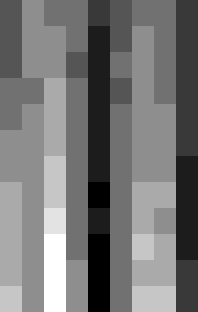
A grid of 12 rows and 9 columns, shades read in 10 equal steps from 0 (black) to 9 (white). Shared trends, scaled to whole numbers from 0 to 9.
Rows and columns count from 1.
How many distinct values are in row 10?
7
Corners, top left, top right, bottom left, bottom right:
3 2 7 2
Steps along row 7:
same up down down up up same down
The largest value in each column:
7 5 9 5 2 4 7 7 2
